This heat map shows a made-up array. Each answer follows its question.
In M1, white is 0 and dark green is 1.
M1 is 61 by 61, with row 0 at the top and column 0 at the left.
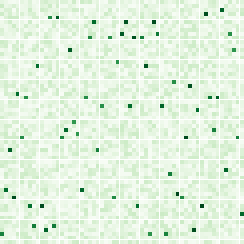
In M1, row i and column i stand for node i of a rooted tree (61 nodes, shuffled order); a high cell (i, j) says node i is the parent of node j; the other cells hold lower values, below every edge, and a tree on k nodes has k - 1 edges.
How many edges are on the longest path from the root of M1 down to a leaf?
25
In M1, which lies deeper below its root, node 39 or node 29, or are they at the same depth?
node 39
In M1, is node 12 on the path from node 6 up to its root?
yes
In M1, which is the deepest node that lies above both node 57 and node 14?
4
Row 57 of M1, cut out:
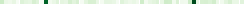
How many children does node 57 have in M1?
2
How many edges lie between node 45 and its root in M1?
6
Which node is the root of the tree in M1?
26
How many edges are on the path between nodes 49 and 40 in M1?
6
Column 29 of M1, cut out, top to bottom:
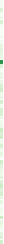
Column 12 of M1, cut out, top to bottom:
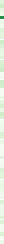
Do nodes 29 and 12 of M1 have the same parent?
no
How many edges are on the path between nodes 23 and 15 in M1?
3
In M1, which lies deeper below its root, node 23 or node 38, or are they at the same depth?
the same depth
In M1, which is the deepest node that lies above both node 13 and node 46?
34
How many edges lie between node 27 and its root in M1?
4
